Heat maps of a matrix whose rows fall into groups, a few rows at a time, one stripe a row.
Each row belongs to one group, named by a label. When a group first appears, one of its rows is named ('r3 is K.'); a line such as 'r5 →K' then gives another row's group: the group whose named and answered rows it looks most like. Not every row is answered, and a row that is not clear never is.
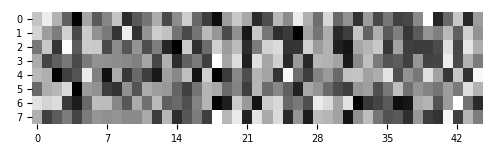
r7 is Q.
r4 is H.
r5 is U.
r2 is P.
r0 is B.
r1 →U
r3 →Q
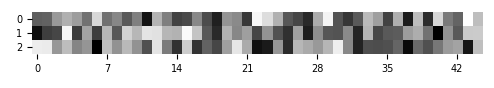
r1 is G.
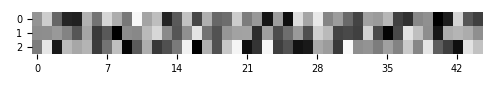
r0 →B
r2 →H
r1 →G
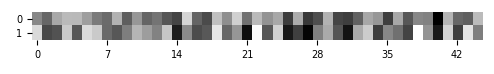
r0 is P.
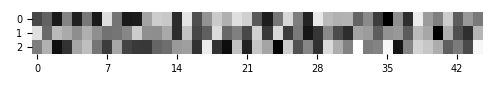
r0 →G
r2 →H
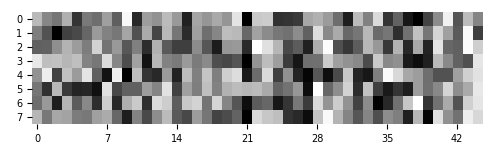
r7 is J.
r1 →Q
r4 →H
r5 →G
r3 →J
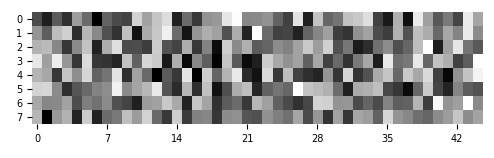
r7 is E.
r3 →E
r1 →U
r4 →H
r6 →J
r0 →G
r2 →B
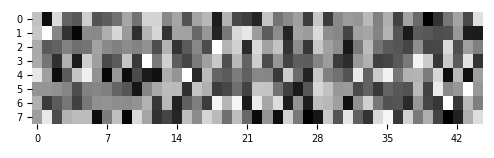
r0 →E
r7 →H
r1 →B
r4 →H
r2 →Q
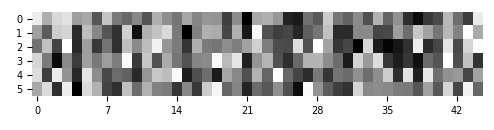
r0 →J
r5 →U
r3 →Q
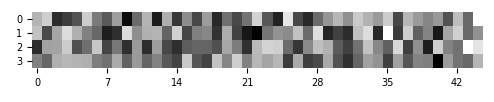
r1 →E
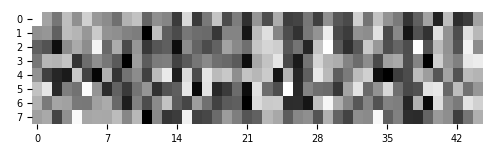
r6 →J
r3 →J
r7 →P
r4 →G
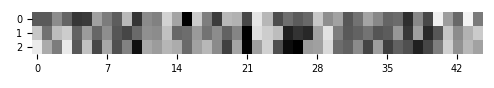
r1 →J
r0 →Q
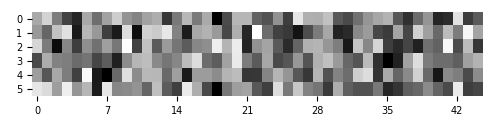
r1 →U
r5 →B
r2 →Q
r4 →E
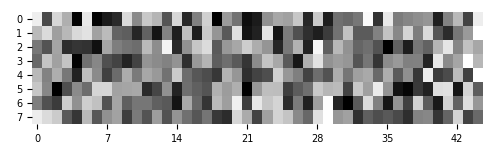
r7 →B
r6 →P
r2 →G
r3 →J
